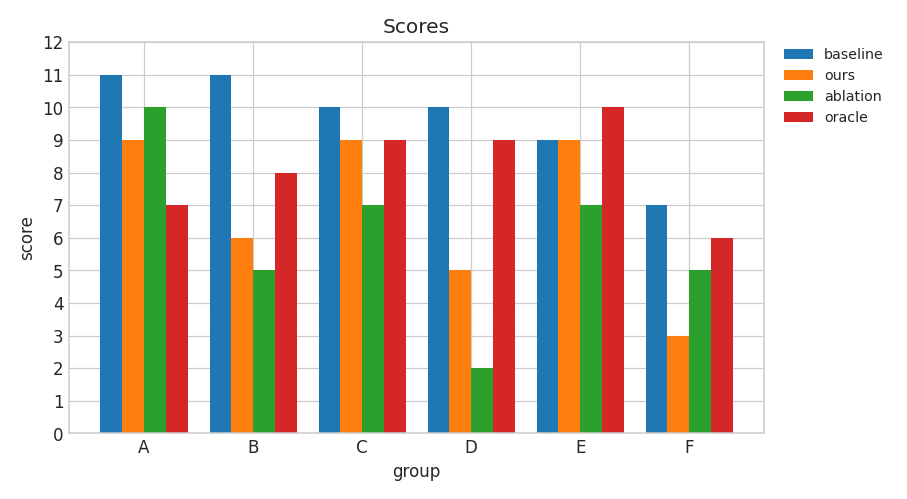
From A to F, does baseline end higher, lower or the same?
lower
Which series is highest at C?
baseline
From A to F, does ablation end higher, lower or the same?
lower
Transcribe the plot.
Title: Scores
x-axis: group, ticks A B C D E F
y-axis: score, ticks 0 1 2 3 4 5 6 7 8 9 10 11 12
Legend: baseline, ours, ablation, oracle
Values:
baseline: 11 11 10 10 9 7
ours: 9 6 9 5 9 3
ablation: 10 5 7 2 7 5
oracle: 7 8 9 9 10 6
